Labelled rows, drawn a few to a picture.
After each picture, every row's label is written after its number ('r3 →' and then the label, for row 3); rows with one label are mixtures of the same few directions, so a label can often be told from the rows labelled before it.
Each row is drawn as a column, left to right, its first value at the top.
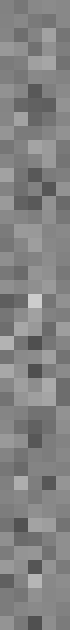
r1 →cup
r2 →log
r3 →cup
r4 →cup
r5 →cup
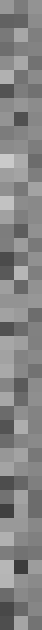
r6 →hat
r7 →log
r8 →log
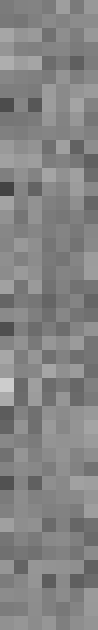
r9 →cup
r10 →log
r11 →cup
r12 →cup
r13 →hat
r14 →cup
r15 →hat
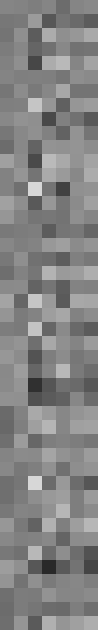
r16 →hat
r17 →cup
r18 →cup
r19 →log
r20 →log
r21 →log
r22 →log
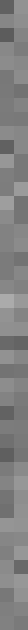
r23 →hat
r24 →cup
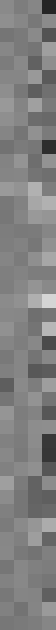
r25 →cup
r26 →hat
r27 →log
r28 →hat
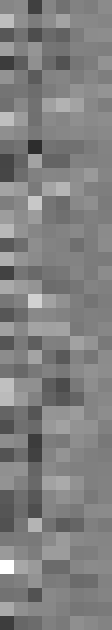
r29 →log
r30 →log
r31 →hat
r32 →cup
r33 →cup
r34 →cup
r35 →cup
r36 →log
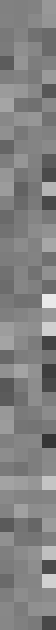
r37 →cup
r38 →log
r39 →log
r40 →cup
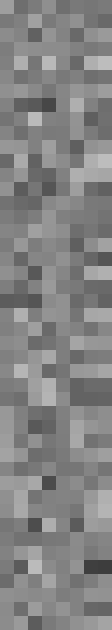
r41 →hat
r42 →log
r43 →log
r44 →cup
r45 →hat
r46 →cup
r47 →log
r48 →log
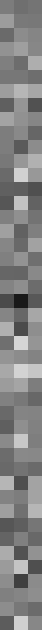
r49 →log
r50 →cup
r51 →log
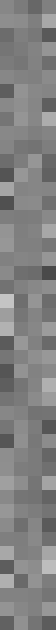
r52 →cup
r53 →cup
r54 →hat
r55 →log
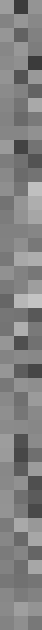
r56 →hat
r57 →hat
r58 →log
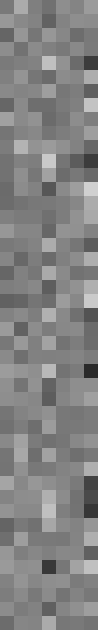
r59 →log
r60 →hat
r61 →log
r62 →log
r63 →cup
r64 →log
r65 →log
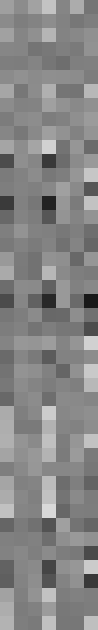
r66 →hat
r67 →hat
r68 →hat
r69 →hat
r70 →log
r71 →hat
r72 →cup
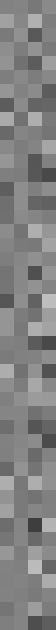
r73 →log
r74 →log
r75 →log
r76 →cup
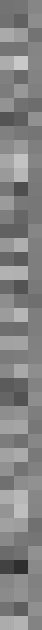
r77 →log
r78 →log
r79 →log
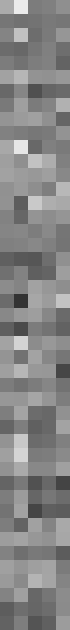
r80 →hat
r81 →hat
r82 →hat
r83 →hat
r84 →log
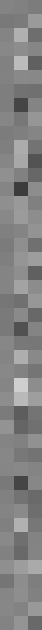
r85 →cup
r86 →cup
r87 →log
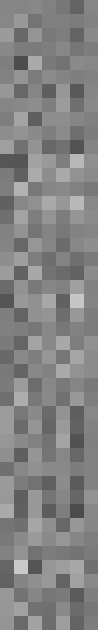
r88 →hat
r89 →log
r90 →log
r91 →hat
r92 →cup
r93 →hat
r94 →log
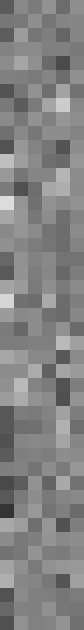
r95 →hat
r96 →cup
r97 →log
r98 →log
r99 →cup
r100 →hat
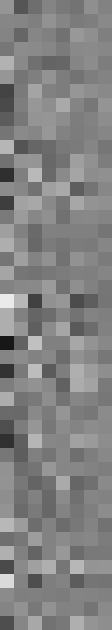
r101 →cup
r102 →hat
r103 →cup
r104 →log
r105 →cup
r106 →cup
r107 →cup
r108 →cup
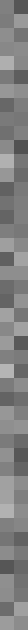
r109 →log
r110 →hat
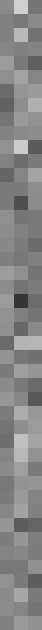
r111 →cup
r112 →hat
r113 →cup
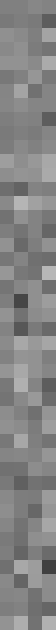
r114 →log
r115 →cup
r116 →hat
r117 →log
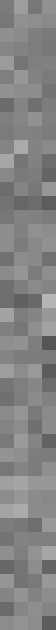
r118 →log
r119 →hat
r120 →log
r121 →cup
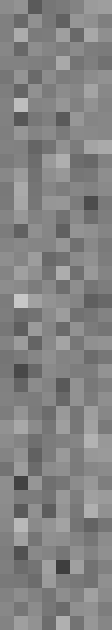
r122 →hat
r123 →log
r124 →hat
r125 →hat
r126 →log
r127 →log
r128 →hat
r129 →hat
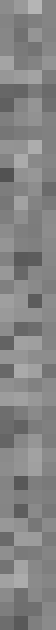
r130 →cup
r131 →hat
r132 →hat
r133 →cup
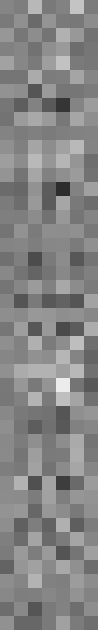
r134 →log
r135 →log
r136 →hat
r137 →log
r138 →cup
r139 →hat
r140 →cup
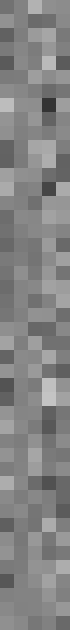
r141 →cup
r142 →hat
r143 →hat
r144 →cup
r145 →log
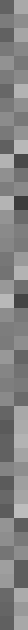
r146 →hat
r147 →hat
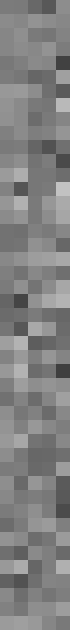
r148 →cup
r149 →cup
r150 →hat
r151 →hat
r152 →log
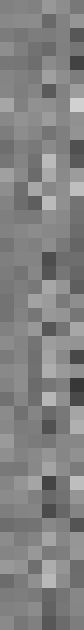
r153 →cup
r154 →log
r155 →cup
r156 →hat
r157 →hat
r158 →cup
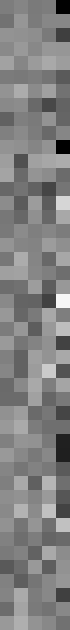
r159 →log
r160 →hat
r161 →cup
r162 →log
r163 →hat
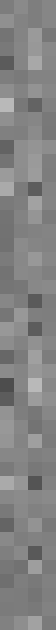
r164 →cup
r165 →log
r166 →cup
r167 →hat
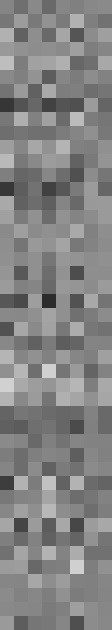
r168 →cup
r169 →log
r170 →cup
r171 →log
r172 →cup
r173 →log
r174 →log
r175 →cup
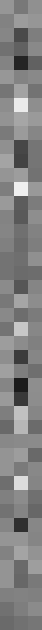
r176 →hat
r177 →cup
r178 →log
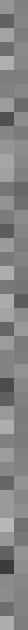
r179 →log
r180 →log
